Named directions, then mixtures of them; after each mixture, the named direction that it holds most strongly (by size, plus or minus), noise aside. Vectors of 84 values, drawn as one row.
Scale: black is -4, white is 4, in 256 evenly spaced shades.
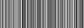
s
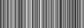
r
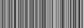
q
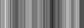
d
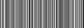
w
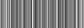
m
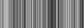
d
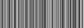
q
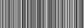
s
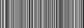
w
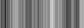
d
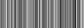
r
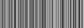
q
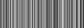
q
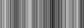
d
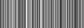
r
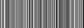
w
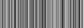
q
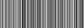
s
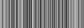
r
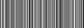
w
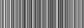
m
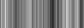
d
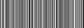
w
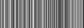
w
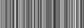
q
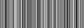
s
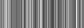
m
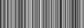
r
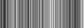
d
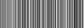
s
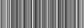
m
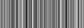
r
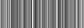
m
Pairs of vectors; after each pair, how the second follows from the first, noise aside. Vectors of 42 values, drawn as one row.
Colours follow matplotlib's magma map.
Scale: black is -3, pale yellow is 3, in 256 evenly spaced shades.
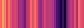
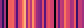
shuffled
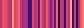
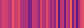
shrunk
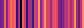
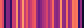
wrapped around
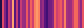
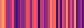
shuffled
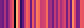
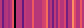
partly zeroed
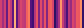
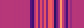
partly zeroed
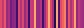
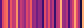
wrapped around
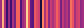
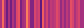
shrunk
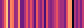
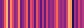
copied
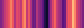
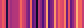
shuffled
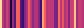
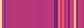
partly zeroed
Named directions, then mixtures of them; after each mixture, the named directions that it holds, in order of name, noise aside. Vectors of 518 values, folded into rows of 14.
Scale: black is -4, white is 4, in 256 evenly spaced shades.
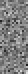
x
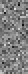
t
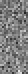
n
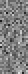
n, x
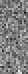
n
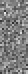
t, x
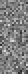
n, x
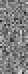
n, x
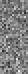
n, t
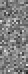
x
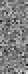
x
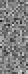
n, x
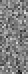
n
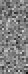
n, x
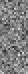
t, x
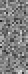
n, x
